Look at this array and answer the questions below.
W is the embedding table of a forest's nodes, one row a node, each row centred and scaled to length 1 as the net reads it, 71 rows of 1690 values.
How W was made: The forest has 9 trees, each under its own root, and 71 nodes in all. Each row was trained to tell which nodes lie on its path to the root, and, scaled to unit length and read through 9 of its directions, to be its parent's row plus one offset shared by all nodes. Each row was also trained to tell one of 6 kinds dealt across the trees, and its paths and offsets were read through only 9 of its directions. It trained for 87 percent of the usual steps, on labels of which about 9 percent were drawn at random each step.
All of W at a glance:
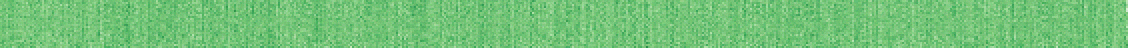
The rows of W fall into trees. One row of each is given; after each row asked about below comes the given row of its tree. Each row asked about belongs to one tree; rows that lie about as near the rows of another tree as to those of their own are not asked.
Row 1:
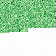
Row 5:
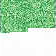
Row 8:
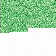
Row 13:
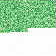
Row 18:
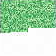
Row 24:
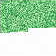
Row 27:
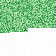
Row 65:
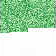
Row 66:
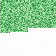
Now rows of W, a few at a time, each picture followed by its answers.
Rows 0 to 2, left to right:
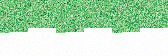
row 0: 8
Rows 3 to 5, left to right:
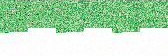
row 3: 8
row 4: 65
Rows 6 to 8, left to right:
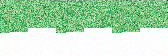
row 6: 8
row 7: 24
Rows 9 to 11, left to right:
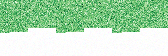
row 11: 5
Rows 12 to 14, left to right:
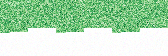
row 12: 8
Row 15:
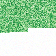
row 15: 1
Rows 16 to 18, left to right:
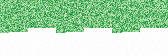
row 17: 24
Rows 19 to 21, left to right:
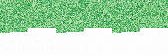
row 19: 5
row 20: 65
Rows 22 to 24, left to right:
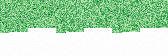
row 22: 8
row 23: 1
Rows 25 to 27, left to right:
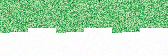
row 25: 8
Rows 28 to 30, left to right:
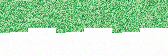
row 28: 13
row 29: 24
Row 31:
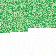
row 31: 27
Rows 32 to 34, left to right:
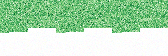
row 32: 8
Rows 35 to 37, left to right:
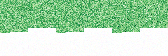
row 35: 27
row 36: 66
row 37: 1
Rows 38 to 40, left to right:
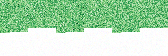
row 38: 18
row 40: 13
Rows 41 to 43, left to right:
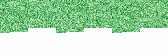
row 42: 27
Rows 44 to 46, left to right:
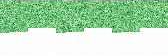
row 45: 65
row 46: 1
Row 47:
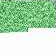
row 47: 13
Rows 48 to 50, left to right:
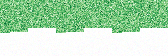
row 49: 18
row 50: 65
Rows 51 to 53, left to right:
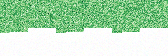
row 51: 1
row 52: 65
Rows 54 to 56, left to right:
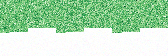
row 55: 24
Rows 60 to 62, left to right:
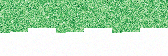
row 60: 1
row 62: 18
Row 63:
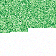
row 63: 65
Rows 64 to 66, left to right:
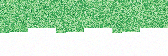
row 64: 8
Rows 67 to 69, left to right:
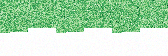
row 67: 66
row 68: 65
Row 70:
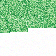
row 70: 65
